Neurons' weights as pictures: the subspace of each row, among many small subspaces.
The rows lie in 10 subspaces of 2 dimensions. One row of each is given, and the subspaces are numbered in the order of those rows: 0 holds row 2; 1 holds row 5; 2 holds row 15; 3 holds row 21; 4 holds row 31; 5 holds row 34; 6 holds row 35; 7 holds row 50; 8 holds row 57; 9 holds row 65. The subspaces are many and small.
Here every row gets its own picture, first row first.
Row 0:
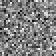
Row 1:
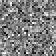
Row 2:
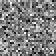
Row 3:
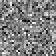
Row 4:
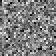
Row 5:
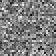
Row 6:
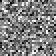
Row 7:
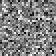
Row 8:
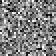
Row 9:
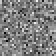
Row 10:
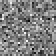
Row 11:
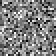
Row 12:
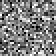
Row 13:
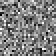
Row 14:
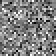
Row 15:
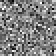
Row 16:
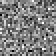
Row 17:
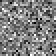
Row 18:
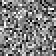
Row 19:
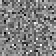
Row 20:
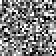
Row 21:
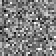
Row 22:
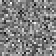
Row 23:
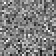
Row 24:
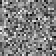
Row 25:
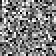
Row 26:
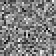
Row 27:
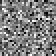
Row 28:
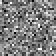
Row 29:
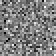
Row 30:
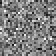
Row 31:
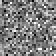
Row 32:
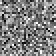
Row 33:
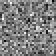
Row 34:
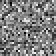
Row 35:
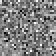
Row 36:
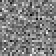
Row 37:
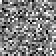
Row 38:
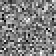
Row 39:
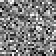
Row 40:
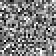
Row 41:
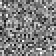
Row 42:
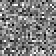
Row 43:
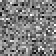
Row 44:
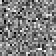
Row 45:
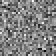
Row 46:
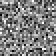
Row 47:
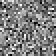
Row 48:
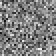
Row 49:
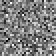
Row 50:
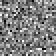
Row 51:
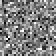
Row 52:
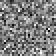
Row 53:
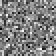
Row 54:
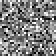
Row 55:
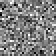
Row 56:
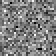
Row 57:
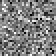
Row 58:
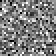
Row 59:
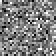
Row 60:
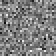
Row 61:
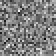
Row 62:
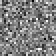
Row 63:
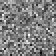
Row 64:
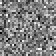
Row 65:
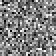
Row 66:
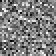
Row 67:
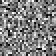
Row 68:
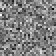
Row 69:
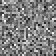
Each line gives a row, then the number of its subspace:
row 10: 0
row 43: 1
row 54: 0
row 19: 6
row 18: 2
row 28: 4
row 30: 3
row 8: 9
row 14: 2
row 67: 9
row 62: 7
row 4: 1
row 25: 7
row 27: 8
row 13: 9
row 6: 1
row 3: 5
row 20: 6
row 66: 9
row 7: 8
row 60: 7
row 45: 9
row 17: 2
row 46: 7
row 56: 4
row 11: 2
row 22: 5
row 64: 3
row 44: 9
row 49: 5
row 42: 1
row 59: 4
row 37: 4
